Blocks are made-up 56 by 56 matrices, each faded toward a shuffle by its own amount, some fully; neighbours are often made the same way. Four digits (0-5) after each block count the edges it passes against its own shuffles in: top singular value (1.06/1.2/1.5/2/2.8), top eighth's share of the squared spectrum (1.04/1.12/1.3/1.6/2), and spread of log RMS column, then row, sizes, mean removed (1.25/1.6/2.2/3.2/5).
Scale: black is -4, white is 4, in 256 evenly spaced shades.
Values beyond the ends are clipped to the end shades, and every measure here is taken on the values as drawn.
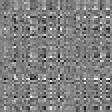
5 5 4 3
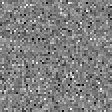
2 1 0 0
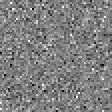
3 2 0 0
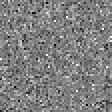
1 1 0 0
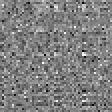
4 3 2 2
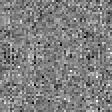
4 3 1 2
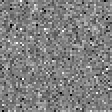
1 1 0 0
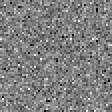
0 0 0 0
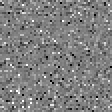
2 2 0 1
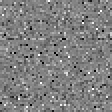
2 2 0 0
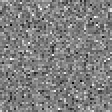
2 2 0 0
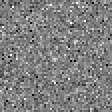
1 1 0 0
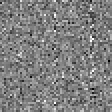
2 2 2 0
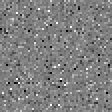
2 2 0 0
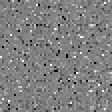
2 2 0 0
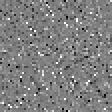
1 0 0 0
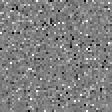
2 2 0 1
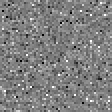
0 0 0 0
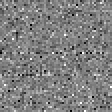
1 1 0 2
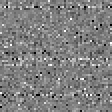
2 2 0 2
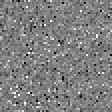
0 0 0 0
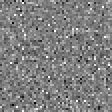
2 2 0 0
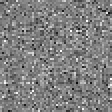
3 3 1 0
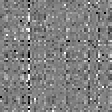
5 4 3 2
